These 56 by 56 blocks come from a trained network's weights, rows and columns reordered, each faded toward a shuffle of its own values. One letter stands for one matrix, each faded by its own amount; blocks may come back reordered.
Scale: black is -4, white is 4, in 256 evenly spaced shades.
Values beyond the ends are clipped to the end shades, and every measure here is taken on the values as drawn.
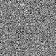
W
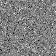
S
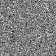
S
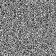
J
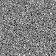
S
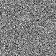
J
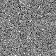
S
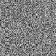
W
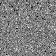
S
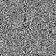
W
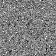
S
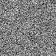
J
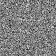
J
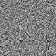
W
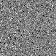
S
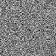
W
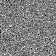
S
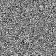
J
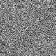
W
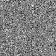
J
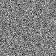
J
